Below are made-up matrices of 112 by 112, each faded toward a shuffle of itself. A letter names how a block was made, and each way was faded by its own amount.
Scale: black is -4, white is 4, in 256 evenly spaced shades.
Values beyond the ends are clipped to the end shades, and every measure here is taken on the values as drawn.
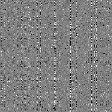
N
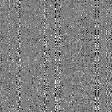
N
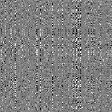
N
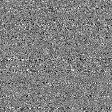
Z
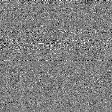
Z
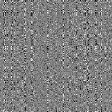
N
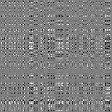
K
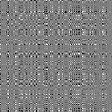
K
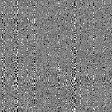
N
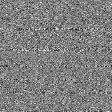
Z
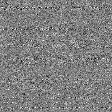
Z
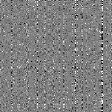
N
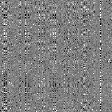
N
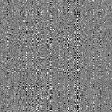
N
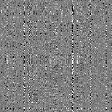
N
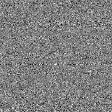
Z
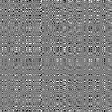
K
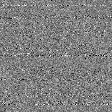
Z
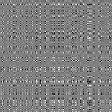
K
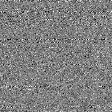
Z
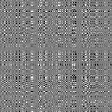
K
